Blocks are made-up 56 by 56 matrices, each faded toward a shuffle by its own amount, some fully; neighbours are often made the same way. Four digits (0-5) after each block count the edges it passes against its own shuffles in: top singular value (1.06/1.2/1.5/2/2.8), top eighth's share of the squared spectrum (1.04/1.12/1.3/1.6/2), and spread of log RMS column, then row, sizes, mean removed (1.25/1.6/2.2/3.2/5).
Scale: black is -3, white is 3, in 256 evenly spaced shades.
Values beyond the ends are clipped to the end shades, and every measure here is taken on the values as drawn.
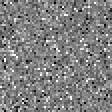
0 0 1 0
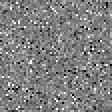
0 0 0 1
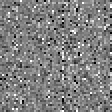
1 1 2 0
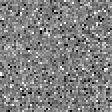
0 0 0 0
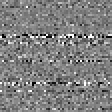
2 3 0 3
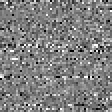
2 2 0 3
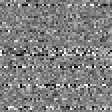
2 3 0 4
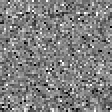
0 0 0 1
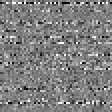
2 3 0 4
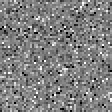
1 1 0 0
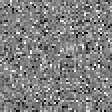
4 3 1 1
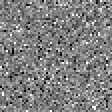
2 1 0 0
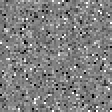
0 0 0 0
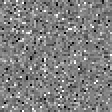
0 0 1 0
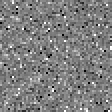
0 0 0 0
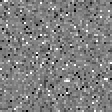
0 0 0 0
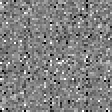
1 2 2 1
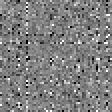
2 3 3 2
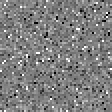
0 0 0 0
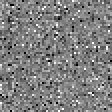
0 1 1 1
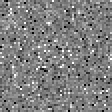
0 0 0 0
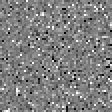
0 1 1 0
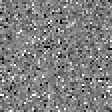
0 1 0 0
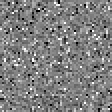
1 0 1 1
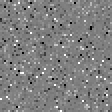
0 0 0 0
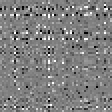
4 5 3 3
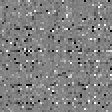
4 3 1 2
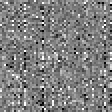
4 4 3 2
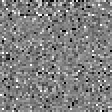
3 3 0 1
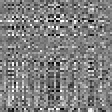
5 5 3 3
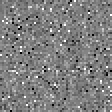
1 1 0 0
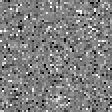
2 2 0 0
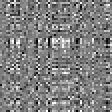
5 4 3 3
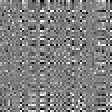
5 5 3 4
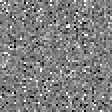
2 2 1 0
